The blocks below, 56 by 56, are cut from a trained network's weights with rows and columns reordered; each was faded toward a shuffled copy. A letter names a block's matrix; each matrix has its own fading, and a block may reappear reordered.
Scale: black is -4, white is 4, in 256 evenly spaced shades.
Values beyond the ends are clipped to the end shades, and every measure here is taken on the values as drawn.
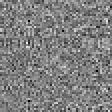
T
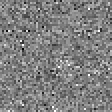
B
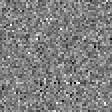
B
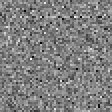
B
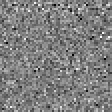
B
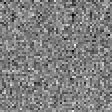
T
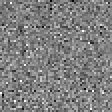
B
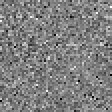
B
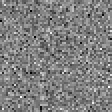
B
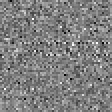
B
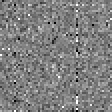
T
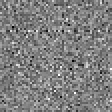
B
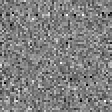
B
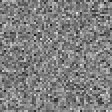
T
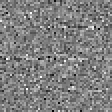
B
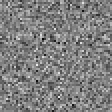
T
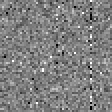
T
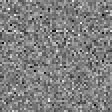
B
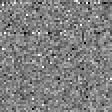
B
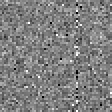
T
